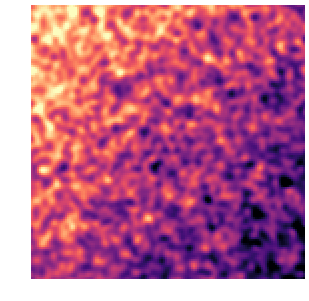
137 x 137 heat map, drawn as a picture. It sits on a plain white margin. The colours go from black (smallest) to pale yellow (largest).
Neither half mirrors the other. The top left is the ninth with the highest average. There are no regular stripes. There are no lone odd cells. The bottom right is the ninth with the lowest average. Values rise toward the top left. The texture is blotchy.
